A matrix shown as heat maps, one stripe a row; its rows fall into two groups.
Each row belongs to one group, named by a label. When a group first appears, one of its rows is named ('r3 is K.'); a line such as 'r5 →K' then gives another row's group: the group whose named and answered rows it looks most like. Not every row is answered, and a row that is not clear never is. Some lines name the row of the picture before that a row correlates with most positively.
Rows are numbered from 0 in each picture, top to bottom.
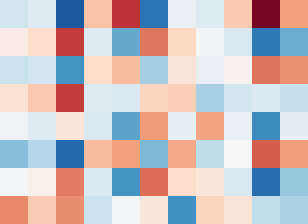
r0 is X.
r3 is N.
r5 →X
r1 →N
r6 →N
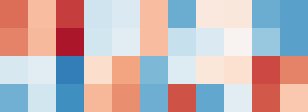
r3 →X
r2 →X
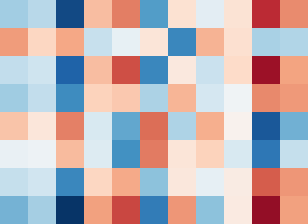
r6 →X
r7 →X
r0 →X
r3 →X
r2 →X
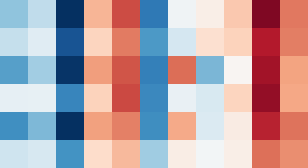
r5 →X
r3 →X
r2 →X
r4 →X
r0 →X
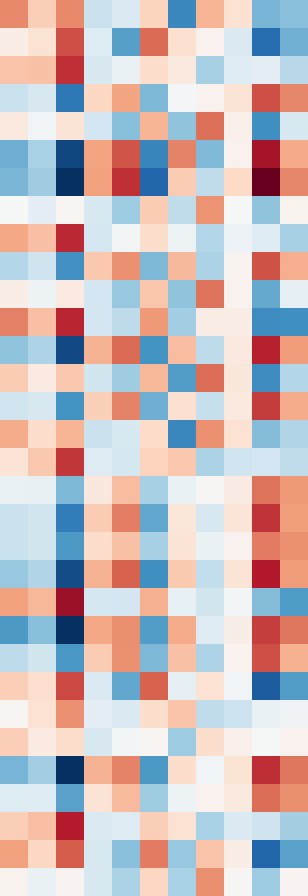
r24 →N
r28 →X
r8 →N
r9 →X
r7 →N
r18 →X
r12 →X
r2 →N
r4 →N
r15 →N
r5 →X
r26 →N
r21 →N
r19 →X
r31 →N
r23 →X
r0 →N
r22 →X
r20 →X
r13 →N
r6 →X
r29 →N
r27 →X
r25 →N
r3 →X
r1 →N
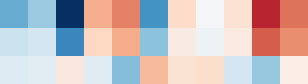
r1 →X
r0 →X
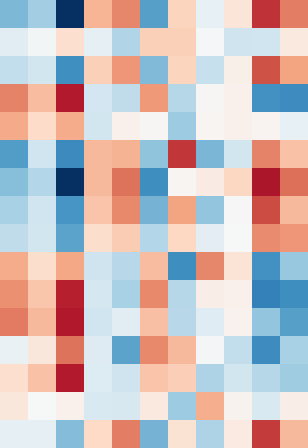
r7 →X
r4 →N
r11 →N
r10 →N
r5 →X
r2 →X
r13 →N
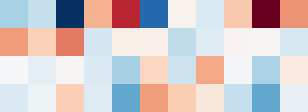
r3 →N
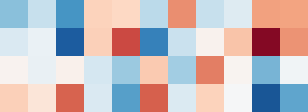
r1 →X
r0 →X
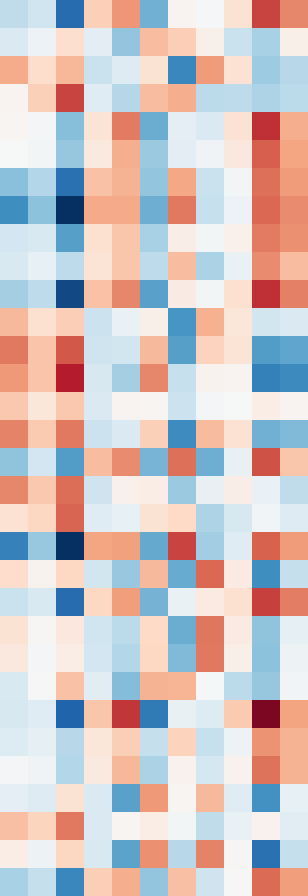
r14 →N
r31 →X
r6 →X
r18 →N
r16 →X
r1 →N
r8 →X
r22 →N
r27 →X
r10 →X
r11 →N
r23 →N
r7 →X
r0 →X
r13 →N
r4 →X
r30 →N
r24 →N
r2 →N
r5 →X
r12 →N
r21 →X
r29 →N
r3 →N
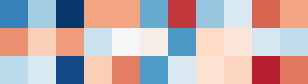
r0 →X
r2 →X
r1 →N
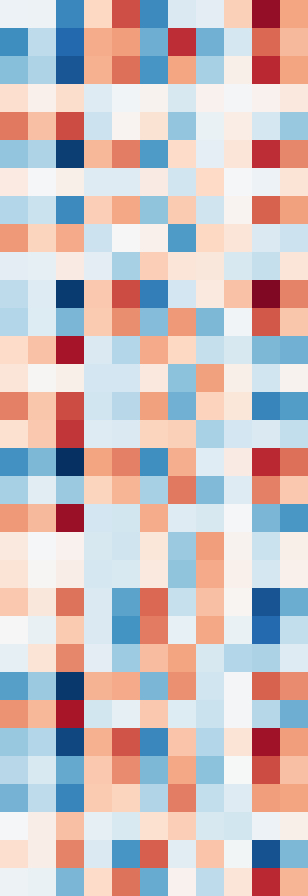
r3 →N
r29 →N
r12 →N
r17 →X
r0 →X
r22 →N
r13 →N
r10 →X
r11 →X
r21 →N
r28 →X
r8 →N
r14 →N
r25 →N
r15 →N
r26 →X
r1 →X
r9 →N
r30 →N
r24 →X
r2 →X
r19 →N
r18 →N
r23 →N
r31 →X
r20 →N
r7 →X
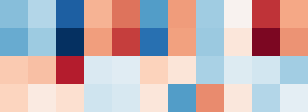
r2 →N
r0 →X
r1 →X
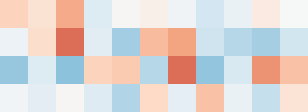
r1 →N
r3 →N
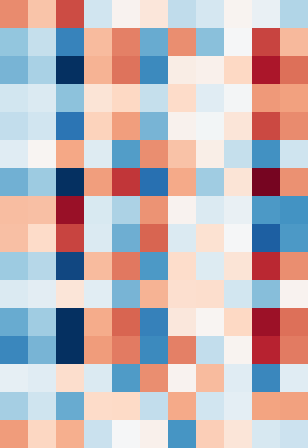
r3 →X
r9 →X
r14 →X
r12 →X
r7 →N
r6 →X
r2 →X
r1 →X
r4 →X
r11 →X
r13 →N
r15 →N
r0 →N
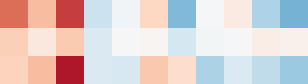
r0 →N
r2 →N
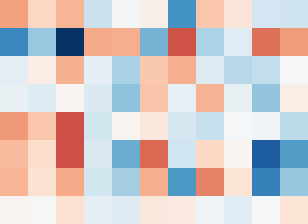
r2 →N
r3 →N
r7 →N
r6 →N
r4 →N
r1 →X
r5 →N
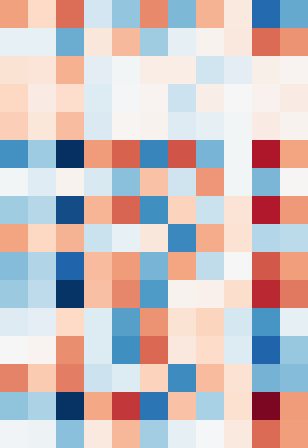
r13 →N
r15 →X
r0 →N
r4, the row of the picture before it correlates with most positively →4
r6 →N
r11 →N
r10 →X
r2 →N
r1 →X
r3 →N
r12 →N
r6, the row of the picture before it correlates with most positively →3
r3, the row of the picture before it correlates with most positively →0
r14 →X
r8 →N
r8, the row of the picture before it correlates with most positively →0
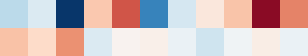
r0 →X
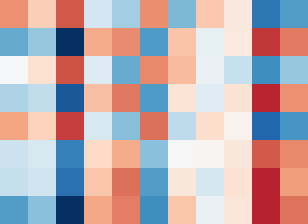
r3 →X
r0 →N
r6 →X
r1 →X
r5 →X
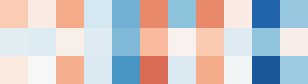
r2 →N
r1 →N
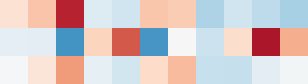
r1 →X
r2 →N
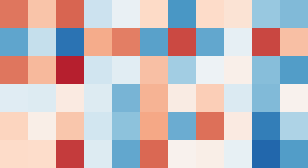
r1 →X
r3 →N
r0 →N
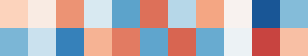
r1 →X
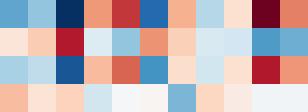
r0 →X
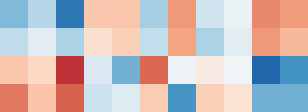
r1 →X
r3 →N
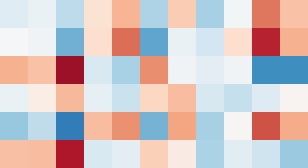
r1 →X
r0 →X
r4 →X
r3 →N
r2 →N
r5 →N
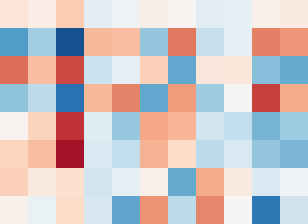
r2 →N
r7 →N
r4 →N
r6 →N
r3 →X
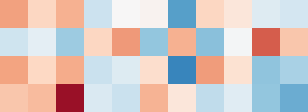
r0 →N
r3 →N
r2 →N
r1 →X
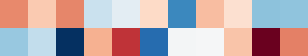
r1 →X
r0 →N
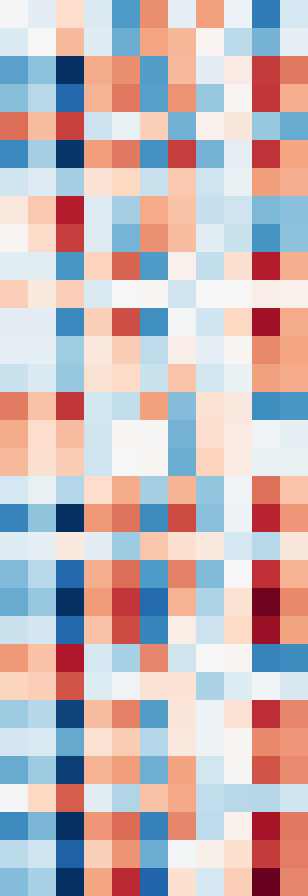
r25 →X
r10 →N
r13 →X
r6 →X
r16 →N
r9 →X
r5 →X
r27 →X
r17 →X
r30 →X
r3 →X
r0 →N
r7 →N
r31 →X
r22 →X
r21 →X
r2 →X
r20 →X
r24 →N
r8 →N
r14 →N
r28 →N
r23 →N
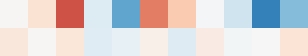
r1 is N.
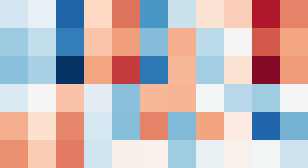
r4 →N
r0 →X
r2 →X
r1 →X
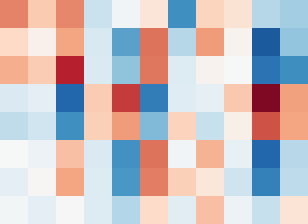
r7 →N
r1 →N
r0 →N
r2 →N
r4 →X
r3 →X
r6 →N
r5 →N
